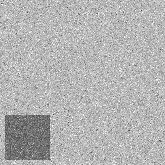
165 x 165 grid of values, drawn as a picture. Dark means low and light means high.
The ninth with the lowest average is the bottom left. On average the colour sits 70% of the way up the scale. No regular stripes run through it. An odd patch, lower than its surroundings, sits in the bottom left. The halves do not mirror each other.
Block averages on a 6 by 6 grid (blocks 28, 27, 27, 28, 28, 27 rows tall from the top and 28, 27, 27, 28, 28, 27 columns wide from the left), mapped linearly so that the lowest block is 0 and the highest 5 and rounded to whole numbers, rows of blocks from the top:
5 5 5 5 5 5 / 5 5 5 5 5 5 / 5 5 5 5 5 5 / 5 5 5 5 5 5 / 0 0 5 5 5 5 / 0 0 5 5 5 5
